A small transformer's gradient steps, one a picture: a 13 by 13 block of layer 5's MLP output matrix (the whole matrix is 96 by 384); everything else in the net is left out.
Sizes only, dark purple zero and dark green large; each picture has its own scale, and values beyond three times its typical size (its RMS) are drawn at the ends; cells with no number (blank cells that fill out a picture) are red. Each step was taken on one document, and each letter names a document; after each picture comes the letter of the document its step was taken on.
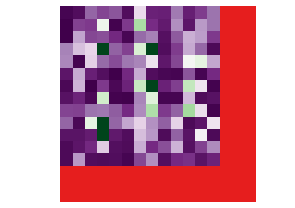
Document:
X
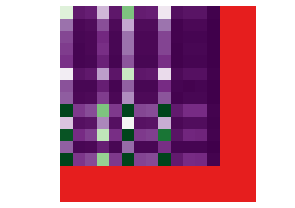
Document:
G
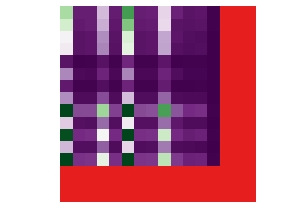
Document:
G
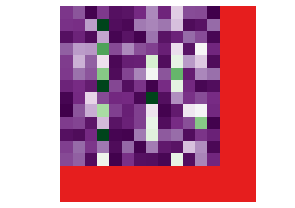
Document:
X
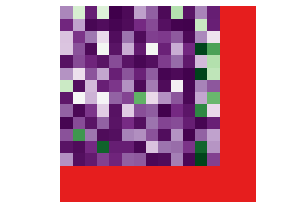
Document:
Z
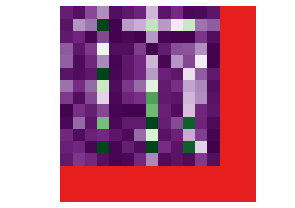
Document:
X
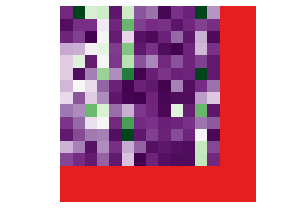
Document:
Z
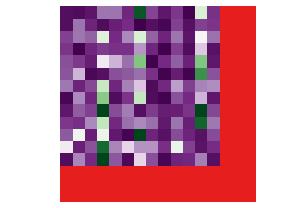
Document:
Z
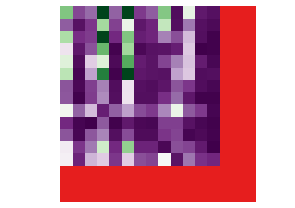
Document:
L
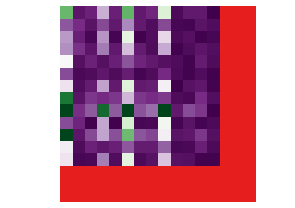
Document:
G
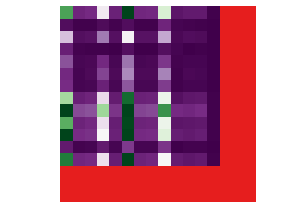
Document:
G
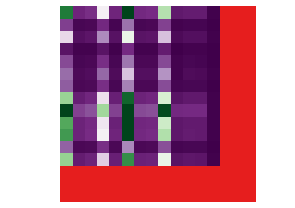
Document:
G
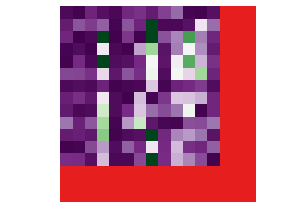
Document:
X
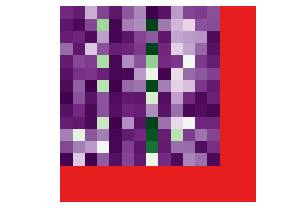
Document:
X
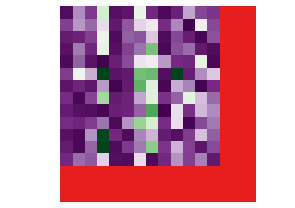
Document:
X
